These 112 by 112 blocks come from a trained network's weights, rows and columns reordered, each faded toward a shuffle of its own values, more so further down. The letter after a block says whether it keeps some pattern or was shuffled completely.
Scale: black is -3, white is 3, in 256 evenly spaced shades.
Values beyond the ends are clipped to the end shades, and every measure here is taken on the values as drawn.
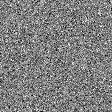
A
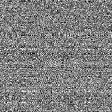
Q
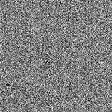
Q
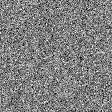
A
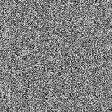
Q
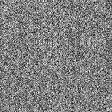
Q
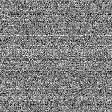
Q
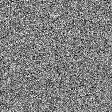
A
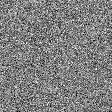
A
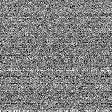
Q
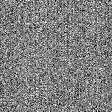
Q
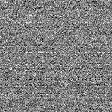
Q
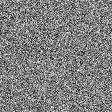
A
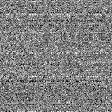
Q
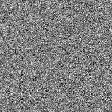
Q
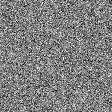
A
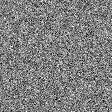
A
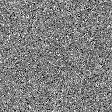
A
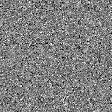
Q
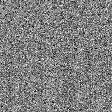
Q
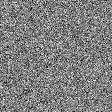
A
